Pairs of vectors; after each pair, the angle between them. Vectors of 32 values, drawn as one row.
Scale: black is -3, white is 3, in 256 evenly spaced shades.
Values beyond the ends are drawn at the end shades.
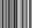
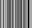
partly opposed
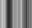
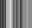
nearly opposite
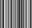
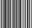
partly opposed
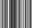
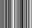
partly opposed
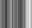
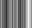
nearly parallel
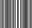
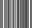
partly aligned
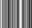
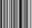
nearly opposite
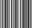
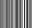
orthogonal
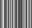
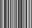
nearly parallel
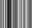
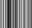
nearly parallel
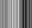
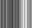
nearly opposite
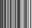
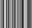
partly opposed
